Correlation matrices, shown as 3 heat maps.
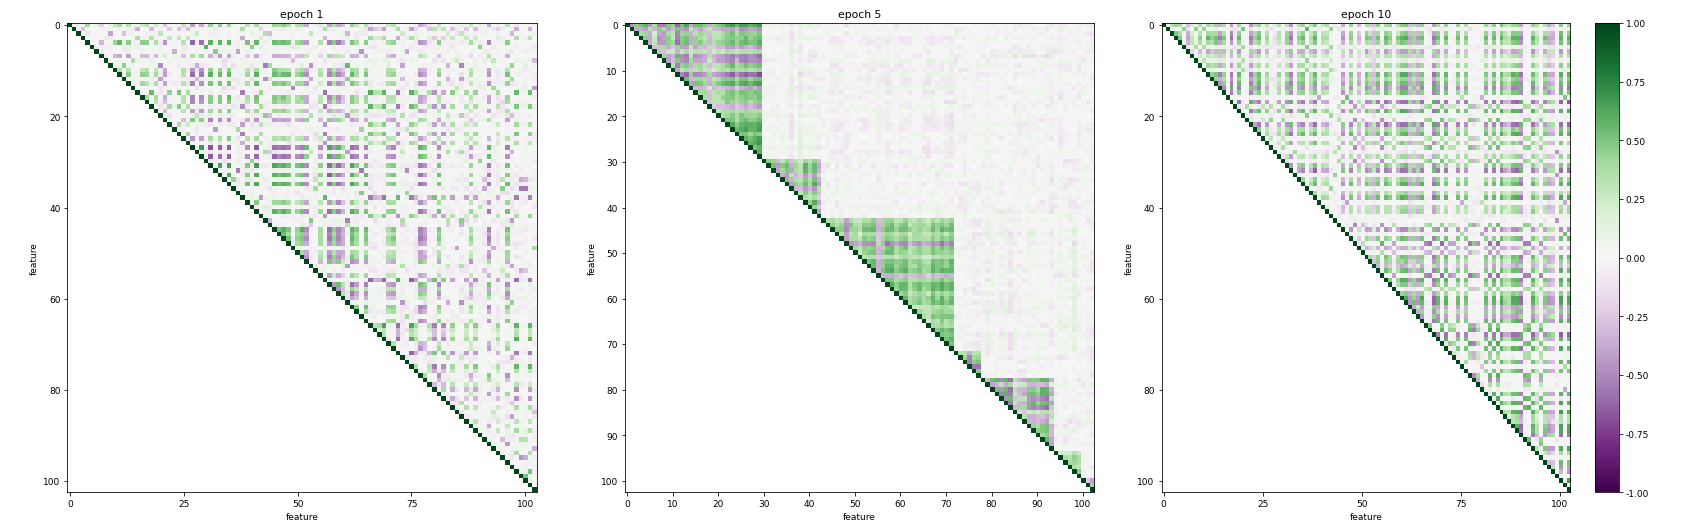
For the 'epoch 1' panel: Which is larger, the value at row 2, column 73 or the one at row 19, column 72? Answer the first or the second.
the first
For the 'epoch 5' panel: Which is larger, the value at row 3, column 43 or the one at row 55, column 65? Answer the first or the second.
the first
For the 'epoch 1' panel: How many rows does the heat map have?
103
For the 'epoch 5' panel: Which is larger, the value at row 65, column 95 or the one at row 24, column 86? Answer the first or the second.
the first
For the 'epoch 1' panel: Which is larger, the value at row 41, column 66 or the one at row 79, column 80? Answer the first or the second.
the first
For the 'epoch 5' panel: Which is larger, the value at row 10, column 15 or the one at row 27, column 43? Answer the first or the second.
the first
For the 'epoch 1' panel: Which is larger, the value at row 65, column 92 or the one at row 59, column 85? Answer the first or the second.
the second
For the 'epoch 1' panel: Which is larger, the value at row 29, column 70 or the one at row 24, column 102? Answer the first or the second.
the second
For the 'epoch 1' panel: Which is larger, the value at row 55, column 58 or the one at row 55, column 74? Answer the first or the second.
the first
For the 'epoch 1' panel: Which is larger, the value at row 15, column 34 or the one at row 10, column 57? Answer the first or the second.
the first
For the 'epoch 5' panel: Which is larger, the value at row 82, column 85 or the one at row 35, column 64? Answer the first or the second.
the second
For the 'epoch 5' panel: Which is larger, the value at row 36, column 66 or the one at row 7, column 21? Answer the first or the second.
the first
